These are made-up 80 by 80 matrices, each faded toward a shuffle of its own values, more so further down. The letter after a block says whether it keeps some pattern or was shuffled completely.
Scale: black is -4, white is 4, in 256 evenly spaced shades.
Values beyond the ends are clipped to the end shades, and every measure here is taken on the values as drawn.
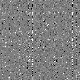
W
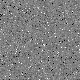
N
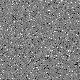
N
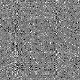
W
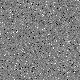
N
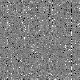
W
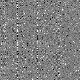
W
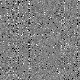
W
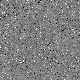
N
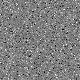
N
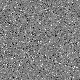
N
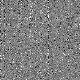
W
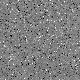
N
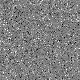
N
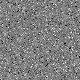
N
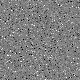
N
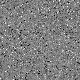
N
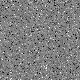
N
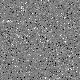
N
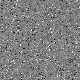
N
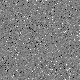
N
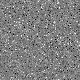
N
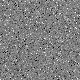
N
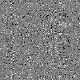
W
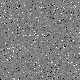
N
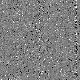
W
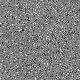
N
